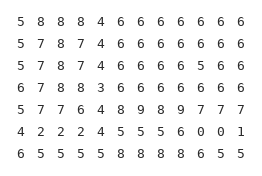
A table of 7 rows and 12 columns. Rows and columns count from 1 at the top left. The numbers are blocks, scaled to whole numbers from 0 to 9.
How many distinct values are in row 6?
6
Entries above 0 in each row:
12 12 12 12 12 10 12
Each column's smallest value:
4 2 2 2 3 5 5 5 6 0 0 1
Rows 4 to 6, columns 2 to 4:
7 8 8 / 7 7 6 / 2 2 2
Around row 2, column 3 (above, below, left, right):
8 8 7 7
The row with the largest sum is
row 5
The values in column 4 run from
2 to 8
